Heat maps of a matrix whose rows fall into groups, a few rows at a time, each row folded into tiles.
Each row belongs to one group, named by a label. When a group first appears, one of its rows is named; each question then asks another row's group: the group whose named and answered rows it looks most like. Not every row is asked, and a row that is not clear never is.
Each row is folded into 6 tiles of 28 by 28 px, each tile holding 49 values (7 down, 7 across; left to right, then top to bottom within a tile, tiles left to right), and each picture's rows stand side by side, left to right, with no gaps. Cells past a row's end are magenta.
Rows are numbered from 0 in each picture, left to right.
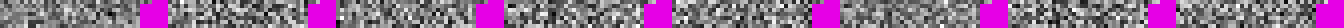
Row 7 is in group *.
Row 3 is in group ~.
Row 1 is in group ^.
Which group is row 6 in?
~
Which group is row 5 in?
~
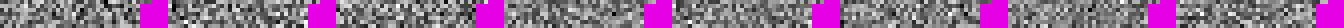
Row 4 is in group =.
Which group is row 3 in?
~
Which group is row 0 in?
^
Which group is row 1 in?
=
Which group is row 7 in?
~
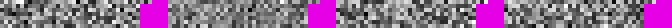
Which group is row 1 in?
*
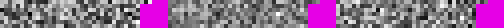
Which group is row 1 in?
^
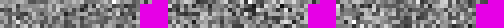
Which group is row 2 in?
*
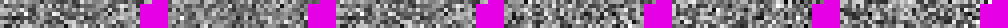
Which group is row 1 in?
*
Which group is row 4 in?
*
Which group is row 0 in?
~
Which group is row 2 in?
~
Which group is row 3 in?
^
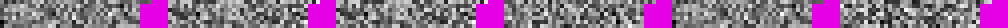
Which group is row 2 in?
=
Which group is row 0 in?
^
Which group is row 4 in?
^
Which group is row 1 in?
=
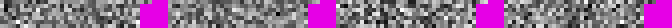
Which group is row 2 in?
~
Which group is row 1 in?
~
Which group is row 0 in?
=
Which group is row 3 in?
*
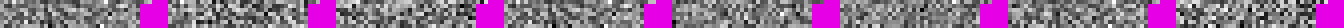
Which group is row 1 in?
^
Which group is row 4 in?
^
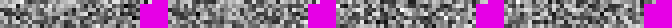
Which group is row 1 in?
=
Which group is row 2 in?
~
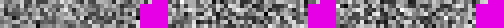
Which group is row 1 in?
^
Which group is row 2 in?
~
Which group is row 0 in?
=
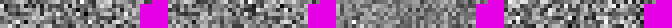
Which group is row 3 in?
*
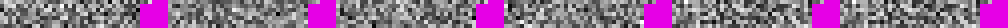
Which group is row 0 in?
*
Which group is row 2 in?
=
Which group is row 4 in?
^
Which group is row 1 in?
~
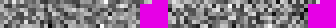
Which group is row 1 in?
*
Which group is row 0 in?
~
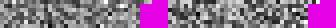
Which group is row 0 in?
~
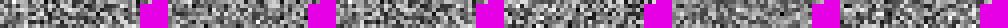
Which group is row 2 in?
^
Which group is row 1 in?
=
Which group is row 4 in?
~
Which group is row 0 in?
^
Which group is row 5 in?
~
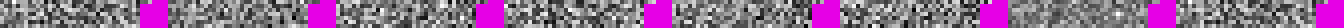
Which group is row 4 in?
*
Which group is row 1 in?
^
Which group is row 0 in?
^
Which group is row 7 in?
^
